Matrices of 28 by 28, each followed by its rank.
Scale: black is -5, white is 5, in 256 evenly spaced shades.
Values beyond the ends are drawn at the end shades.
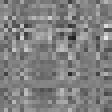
three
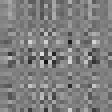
two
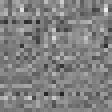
five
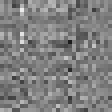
five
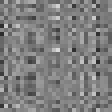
three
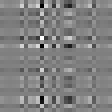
one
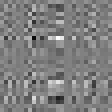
two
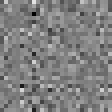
five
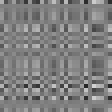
one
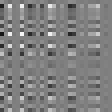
one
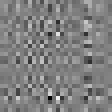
two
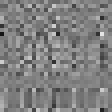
three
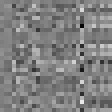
three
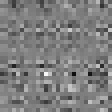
three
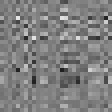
three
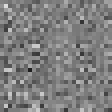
five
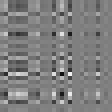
one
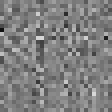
five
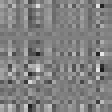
two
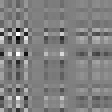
one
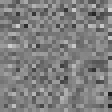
five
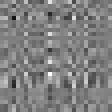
two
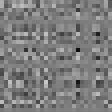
three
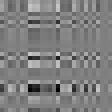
one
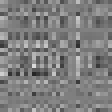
two
